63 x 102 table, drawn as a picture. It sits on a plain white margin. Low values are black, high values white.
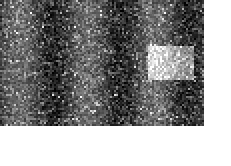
Odd patch: higher, in the middle right. Slope: none. Stripes: upright, repeating 3 times. Ninth with the highest average: middle right.
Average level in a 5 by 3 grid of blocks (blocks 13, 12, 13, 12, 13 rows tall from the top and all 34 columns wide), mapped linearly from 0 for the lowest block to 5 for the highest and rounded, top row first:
000
001
005
001
000
